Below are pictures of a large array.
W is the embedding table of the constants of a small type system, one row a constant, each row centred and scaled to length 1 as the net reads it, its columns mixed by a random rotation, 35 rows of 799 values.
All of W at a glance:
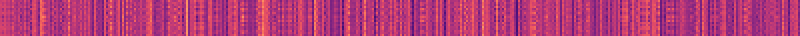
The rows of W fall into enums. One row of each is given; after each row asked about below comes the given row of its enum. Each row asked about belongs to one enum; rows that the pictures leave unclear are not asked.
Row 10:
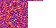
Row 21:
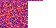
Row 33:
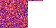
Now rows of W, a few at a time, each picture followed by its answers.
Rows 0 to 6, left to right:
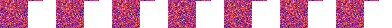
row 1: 33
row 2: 33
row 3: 10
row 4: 21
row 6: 33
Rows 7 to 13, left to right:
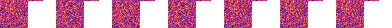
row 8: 10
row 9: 21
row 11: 33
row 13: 33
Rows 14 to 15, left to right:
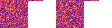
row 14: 33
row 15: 10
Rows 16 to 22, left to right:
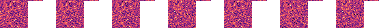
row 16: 10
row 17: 10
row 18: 10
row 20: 10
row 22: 33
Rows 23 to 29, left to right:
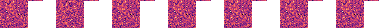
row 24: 10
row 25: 33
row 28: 33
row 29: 33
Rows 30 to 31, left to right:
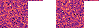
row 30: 21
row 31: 33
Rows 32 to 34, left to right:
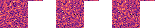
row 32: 10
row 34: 33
